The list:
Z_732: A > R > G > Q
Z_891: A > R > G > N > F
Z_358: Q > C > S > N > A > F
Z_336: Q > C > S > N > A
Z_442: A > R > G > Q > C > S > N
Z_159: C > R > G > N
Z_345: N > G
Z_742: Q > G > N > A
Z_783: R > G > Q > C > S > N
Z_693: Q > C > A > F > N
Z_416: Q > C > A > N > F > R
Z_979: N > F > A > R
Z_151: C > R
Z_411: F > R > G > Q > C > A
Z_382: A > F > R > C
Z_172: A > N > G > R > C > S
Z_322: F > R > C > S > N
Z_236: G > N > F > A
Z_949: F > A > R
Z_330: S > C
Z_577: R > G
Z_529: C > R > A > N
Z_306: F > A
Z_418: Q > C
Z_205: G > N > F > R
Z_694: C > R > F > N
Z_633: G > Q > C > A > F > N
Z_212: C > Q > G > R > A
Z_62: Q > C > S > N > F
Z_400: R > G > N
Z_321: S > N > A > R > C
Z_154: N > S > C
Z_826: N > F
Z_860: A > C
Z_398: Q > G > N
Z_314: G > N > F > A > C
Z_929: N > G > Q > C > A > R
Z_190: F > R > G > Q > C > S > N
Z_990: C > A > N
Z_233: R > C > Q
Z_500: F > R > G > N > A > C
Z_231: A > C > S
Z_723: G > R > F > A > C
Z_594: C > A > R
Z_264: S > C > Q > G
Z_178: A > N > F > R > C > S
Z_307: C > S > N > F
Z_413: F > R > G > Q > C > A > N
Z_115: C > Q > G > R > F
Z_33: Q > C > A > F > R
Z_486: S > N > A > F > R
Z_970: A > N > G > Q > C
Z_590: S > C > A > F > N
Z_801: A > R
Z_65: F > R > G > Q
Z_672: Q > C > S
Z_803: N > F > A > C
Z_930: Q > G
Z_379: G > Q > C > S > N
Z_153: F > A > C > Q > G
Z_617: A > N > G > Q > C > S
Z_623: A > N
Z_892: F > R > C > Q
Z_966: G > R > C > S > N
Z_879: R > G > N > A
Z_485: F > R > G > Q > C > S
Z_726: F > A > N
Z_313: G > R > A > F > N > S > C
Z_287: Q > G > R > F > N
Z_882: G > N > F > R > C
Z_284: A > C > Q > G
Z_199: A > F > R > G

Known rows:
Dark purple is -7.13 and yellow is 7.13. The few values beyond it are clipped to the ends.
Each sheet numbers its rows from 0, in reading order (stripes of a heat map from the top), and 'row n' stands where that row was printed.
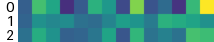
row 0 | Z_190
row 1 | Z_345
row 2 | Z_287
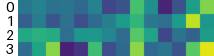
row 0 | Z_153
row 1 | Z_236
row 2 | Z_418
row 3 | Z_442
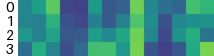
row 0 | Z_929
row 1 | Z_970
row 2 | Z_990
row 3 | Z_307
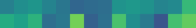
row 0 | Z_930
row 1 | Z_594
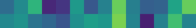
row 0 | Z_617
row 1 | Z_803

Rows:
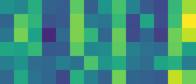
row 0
Z_231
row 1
Z_966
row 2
Z_322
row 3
Z_529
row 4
Z_826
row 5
Z_500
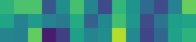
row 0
Z_233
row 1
Z_860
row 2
Z_336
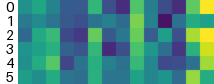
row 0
Z_411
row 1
Z_633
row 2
Z_172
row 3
Z_212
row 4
Z_672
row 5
Z_801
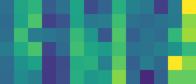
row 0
Z_264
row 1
Z_379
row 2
Z_882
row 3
Z_154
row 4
Z_486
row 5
Z_590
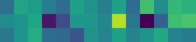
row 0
Z_400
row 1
Z_358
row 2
Z_398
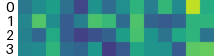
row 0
Z_879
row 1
Z_694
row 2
Z_742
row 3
Z_732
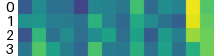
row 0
Z_891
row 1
Z_949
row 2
Z_205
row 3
Z_159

